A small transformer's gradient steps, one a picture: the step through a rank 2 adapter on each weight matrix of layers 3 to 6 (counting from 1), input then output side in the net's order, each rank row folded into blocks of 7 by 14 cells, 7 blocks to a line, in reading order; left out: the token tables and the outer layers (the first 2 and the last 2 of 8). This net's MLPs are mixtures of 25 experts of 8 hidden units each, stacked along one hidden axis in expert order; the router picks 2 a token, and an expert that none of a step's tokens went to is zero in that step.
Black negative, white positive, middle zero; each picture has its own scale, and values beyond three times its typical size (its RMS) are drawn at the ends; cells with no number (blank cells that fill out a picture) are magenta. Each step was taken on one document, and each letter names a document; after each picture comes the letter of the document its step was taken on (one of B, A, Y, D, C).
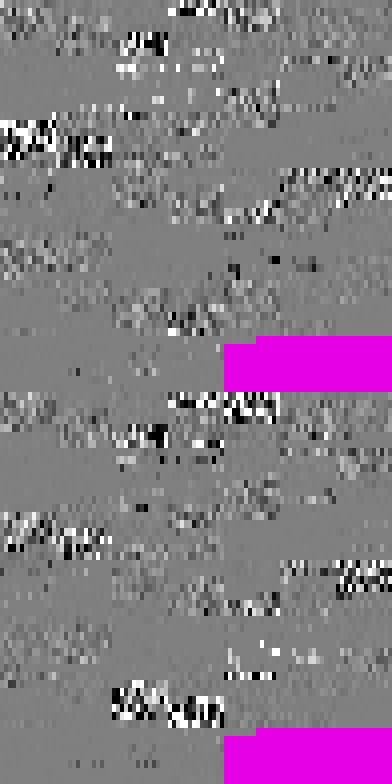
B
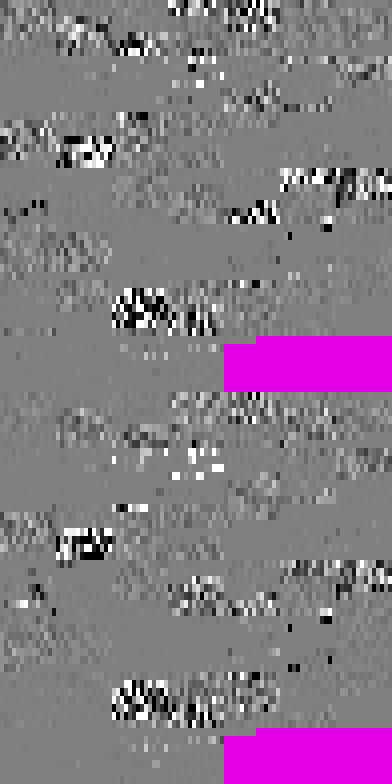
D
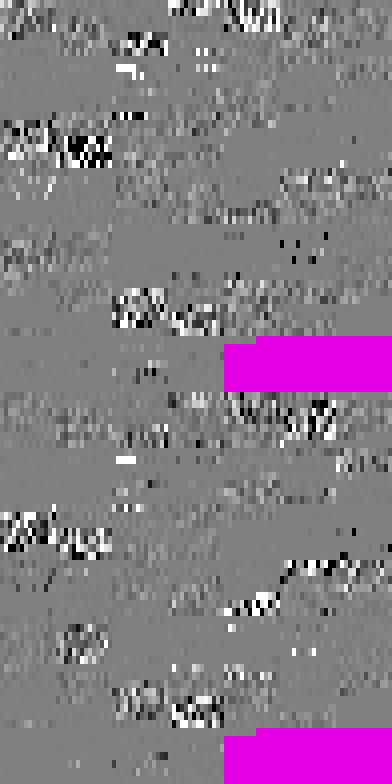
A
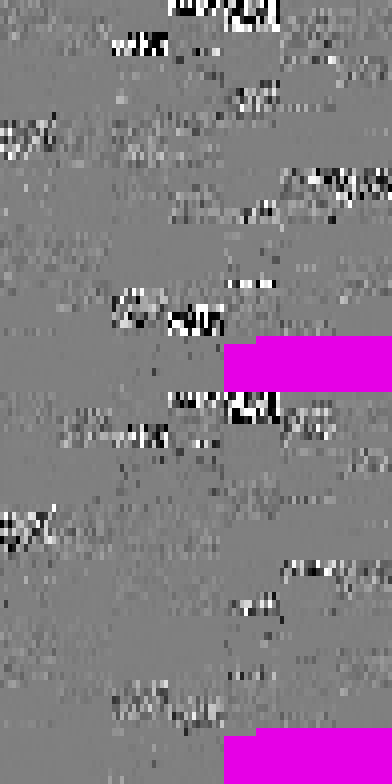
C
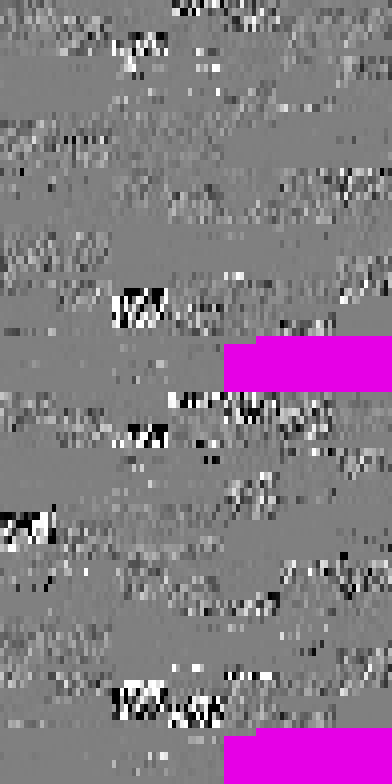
A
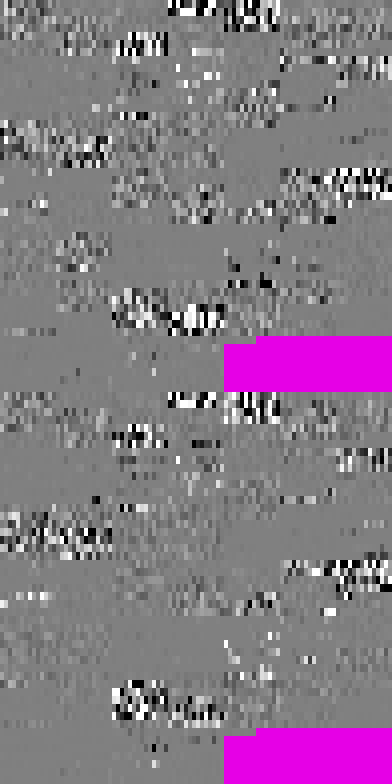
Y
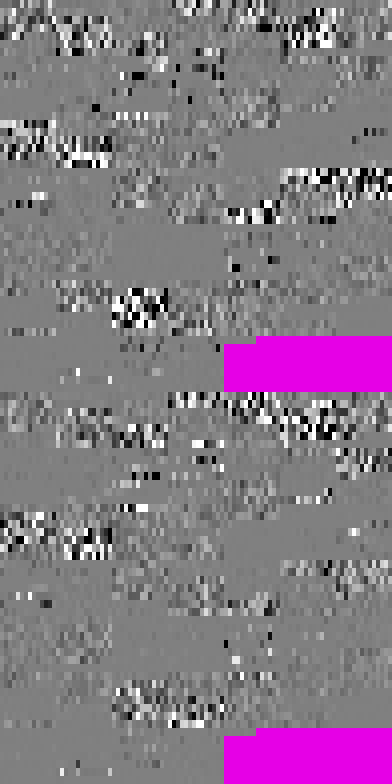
Y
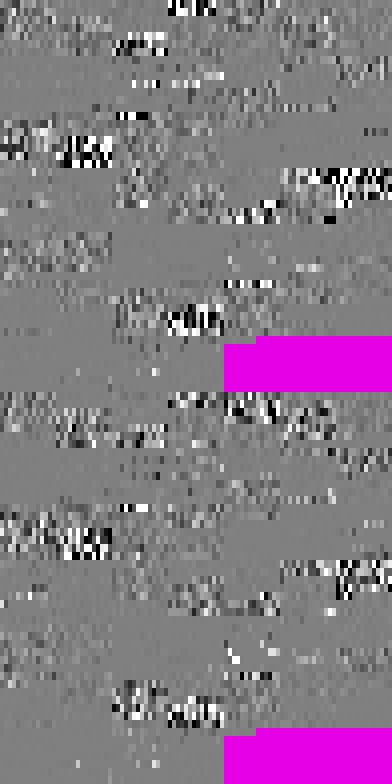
Y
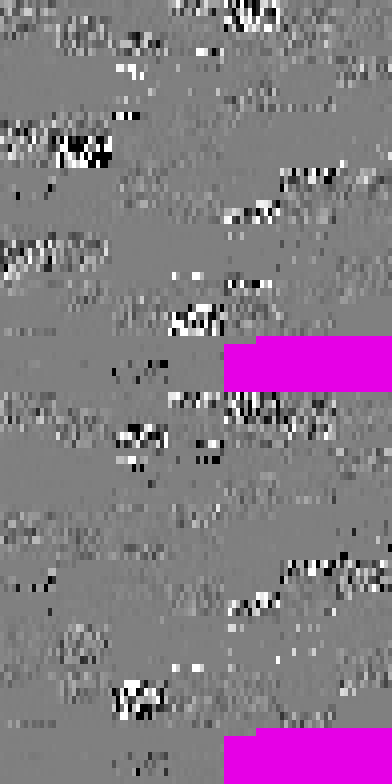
A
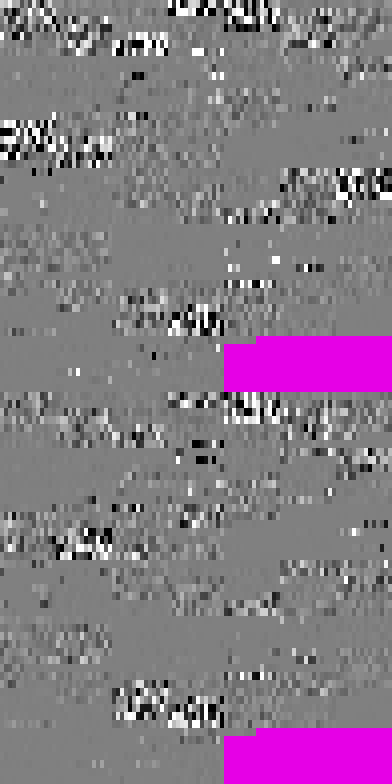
B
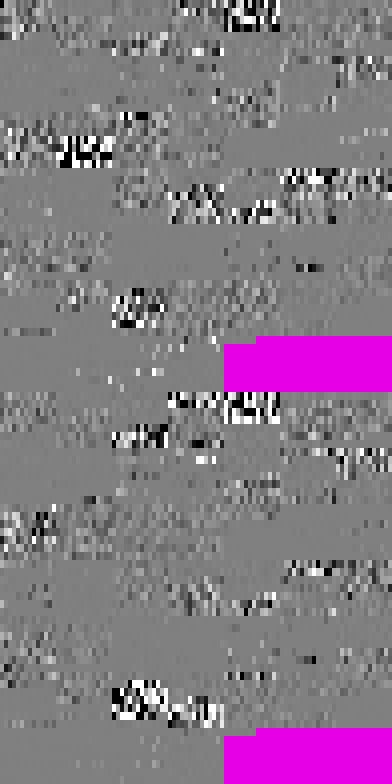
B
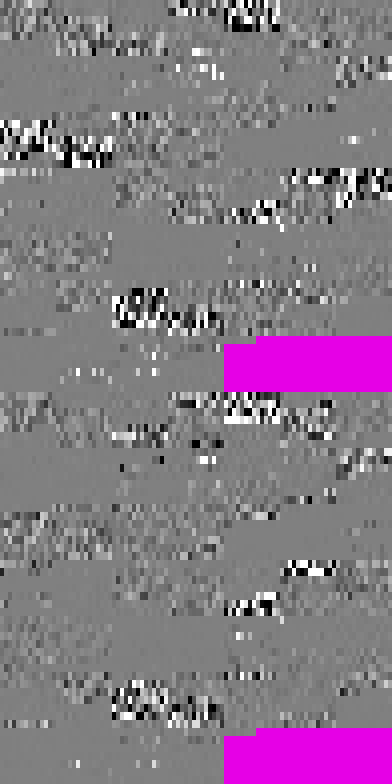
B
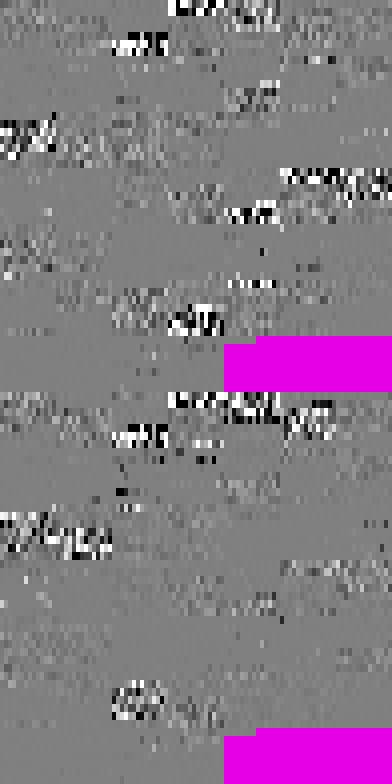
C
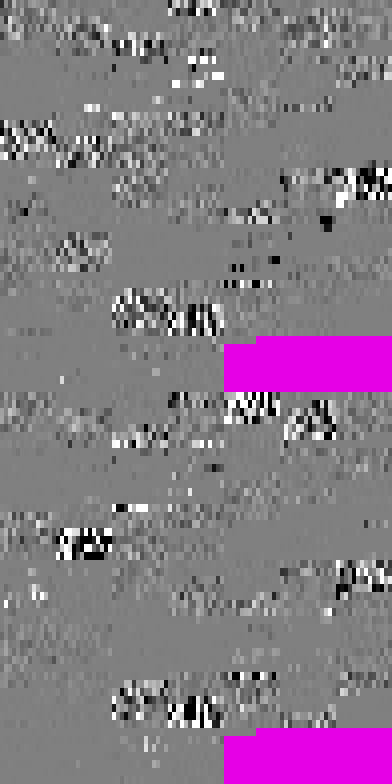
D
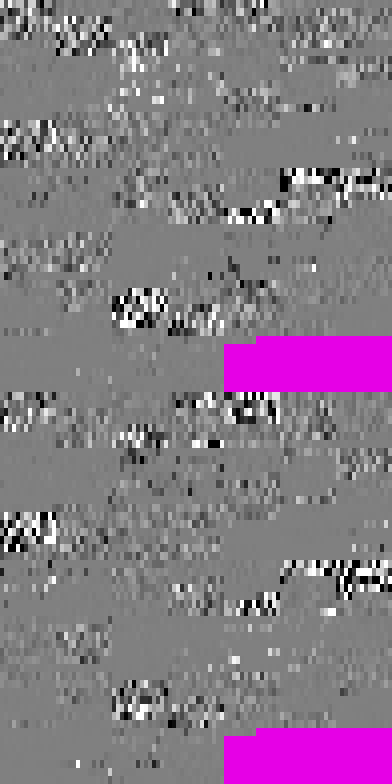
Y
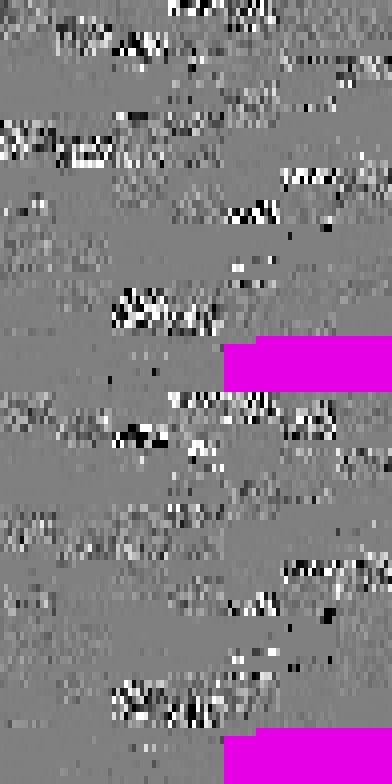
D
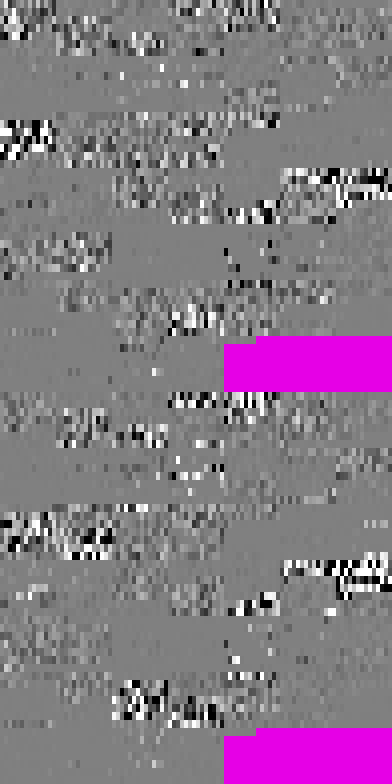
Y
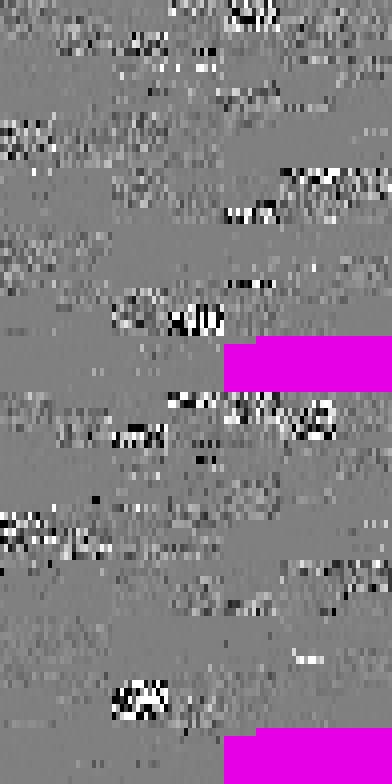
B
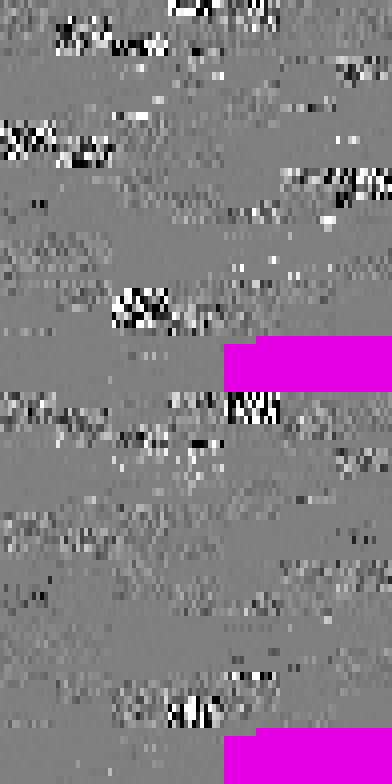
D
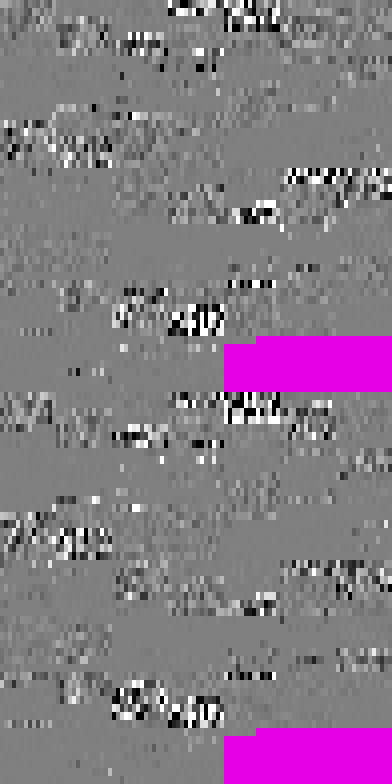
B
